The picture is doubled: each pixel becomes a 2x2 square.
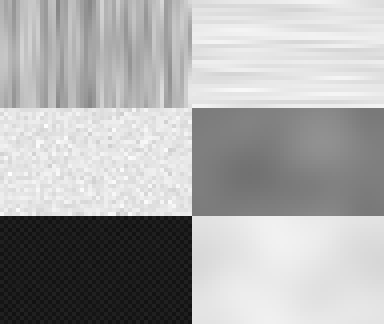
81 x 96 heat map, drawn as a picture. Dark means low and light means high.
The table splits into 3 rows of 2 panels. Panel 1,1: high, streaked downward. Panel 1,2: very high, streaked across, faint in contrast. Panel 2,1: very high, fine-grained, faint in contrast. Panel 2,2: middling, smooth, faint in contrast. Panel 3,1: very low, checkered, faint in contrast. Panel 3,2: very high, smooth, faint in contrast.
